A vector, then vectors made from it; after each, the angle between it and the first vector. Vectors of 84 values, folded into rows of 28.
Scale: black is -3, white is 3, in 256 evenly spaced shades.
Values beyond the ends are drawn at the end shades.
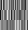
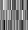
orthogonal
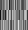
partly aligned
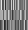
partly opposed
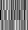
nearly parallel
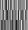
partly opposed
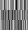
orthogonal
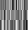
orthogonal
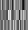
orthogonal
